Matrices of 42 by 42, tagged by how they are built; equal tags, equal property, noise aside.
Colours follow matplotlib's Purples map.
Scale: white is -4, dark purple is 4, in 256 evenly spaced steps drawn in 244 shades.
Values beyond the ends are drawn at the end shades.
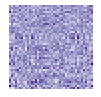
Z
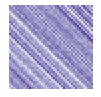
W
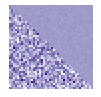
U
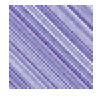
W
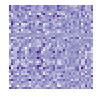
Z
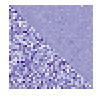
U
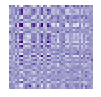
Z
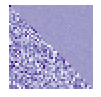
U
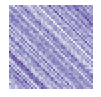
W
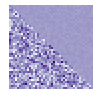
U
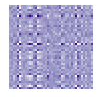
Z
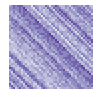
W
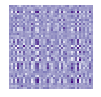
Z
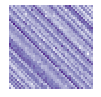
W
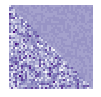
U
